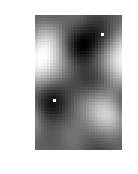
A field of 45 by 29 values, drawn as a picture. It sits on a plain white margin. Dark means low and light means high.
No overall slope runs across the table. The ninth with the lowest average is the top middle. The ninth with the highest average is the top left. There are two isolated cells, each far higher than the cells round it.
